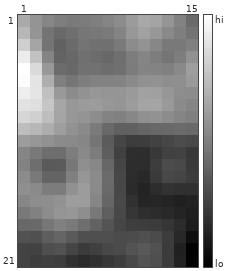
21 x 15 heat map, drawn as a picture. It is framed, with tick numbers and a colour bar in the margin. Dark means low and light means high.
Histogram: bell-shaped. Mirror symmetry: none. Roughest part: top left. Lone odd cells: none. Slope: up to the top left.
